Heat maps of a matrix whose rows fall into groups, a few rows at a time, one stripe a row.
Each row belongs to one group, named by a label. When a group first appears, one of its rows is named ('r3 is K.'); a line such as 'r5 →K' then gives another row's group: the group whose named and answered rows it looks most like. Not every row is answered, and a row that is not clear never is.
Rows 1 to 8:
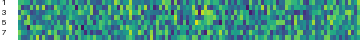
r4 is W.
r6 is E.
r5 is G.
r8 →E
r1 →W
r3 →G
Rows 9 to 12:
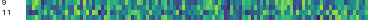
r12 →G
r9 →G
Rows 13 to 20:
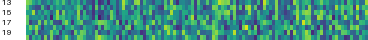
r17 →E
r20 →E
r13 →W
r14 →W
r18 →G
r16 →W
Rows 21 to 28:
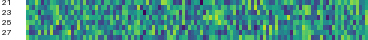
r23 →W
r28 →W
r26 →E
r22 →W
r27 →E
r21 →G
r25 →W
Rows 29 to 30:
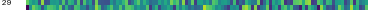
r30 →G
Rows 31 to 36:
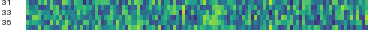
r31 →E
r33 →W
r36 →E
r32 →W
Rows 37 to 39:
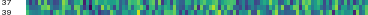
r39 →W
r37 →E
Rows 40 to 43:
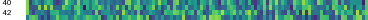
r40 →E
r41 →E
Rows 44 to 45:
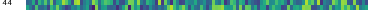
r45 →W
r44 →E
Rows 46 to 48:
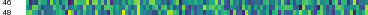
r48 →W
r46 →E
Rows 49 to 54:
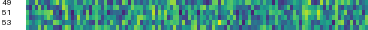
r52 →E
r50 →E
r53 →W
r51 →E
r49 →W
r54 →E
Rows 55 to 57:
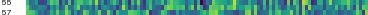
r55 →W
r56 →W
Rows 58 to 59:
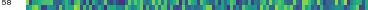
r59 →G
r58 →E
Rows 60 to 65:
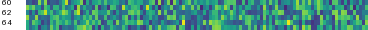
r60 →E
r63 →W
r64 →G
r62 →E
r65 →W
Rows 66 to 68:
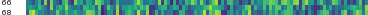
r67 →G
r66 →E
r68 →G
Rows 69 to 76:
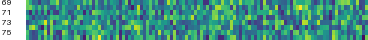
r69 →W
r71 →E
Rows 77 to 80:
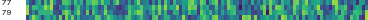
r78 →E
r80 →G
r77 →E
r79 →E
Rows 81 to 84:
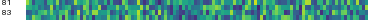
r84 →G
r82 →G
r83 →E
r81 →W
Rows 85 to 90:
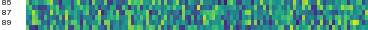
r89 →G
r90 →E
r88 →G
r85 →E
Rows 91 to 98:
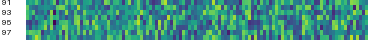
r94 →W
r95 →E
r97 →G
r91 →G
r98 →G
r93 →G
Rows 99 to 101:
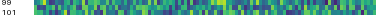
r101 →W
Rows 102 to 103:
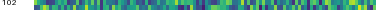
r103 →G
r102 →W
